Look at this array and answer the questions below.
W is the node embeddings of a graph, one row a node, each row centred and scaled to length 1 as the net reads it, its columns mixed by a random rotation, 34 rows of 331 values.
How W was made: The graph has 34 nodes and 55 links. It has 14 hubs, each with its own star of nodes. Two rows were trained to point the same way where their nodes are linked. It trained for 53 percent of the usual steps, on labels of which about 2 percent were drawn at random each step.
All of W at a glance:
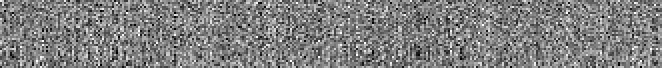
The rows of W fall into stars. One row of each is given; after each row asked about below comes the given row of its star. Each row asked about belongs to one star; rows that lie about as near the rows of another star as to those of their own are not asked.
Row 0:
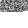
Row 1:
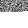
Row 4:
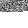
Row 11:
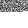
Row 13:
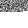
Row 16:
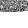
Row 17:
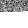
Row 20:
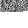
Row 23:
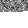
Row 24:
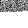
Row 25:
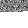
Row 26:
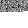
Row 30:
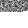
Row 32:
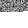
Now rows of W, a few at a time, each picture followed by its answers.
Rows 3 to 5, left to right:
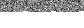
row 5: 32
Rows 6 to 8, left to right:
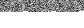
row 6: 1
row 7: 26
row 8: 23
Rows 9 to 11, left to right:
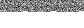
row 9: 0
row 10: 32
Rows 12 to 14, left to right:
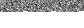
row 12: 4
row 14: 30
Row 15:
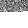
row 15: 17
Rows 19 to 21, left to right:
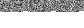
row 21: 25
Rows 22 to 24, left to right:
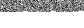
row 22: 16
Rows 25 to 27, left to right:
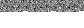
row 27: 13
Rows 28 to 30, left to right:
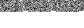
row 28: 20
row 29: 24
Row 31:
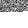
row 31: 11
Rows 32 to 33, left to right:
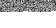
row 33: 24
